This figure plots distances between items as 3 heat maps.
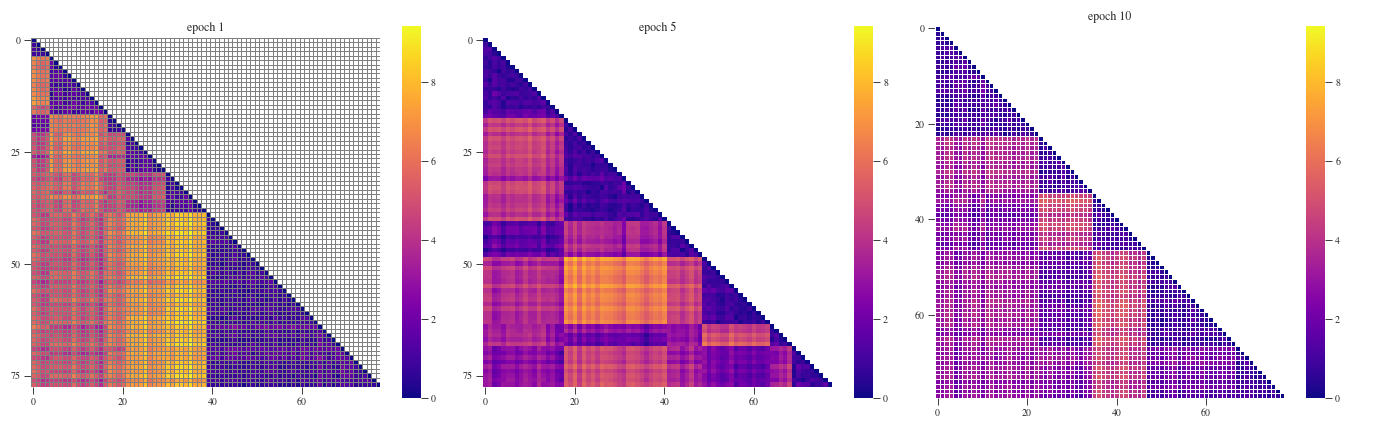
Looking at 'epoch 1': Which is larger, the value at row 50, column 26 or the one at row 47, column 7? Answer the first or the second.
the first
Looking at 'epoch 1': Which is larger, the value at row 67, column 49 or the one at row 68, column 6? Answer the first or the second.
the second
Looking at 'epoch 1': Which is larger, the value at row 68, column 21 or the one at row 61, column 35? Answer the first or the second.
the second
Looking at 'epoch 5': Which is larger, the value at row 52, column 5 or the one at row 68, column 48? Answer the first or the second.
the first
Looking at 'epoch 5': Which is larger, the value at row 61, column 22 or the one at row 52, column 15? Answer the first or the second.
the first
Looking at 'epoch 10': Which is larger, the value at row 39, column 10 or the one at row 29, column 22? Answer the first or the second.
the second
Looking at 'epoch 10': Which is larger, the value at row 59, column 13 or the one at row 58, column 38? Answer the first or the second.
the second
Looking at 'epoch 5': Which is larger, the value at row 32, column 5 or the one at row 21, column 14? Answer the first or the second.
the first
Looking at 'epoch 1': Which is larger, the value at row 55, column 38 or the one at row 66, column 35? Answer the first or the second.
the second
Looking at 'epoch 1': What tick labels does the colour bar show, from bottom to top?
0, 2, 4, 6, 8
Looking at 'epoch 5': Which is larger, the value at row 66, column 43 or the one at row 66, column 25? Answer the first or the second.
the first
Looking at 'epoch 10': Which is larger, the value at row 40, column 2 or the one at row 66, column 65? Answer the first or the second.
the first
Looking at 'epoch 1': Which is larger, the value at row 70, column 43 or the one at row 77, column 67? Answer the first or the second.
the first
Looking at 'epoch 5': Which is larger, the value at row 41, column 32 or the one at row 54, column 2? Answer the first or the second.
the first
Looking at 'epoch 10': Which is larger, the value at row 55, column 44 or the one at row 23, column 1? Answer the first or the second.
the first
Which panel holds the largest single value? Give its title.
epoch 1
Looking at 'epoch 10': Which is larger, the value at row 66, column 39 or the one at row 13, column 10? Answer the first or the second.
the first
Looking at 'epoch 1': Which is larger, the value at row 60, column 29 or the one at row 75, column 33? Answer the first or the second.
the second
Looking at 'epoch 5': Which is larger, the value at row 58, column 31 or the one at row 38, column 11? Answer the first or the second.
the first
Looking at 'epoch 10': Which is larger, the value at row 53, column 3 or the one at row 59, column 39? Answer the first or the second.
the second
